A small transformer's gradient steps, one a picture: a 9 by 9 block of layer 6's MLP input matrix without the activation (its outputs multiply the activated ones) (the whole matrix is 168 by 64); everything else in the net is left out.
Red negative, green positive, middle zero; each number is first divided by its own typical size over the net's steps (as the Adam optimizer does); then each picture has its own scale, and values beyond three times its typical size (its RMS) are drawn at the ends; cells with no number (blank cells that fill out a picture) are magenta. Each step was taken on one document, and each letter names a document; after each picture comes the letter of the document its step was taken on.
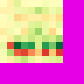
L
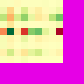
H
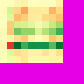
L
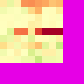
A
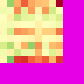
L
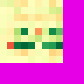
L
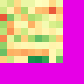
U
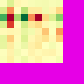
H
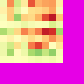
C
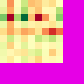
H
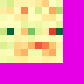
A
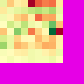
A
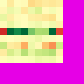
C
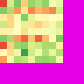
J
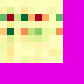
H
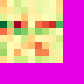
J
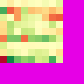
U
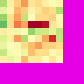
J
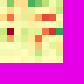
H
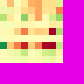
C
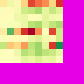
A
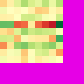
J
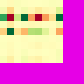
H
